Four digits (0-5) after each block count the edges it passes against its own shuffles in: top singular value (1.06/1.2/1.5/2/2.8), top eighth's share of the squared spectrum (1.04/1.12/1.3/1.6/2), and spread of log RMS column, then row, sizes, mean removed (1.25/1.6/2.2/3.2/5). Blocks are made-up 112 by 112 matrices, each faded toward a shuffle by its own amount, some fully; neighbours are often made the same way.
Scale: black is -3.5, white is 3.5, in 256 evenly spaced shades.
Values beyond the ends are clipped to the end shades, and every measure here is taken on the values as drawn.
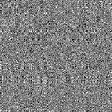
4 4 2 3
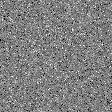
0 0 0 0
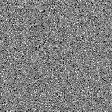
3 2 0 1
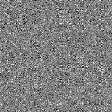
4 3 2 2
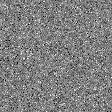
3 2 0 0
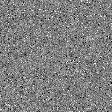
3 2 1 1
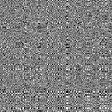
5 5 3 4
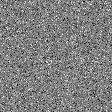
0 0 0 0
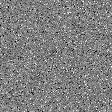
1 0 0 0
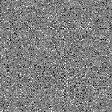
4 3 2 2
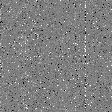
3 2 1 0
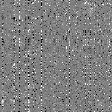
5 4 3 2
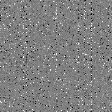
4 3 2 0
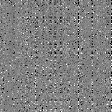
5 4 3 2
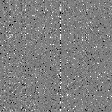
4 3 2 0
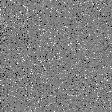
3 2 1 0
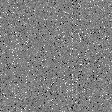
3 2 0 0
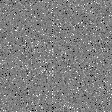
3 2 1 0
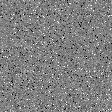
1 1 0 1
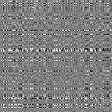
5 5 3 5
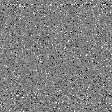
3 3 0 2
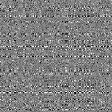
5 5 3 4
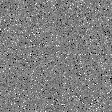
2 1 0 1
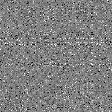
4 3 1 2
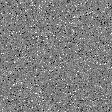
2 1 0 0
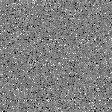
3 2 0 1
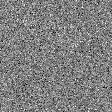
2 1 0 0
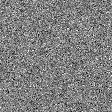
0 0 0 0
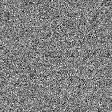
3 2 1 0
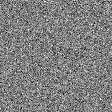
2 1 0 0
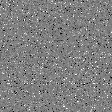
2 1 0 1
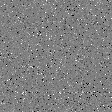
1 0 0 0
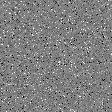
0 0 0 0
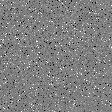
0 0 0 0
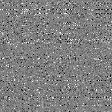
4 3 2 3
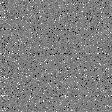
2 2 1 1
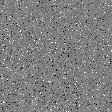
1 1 1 0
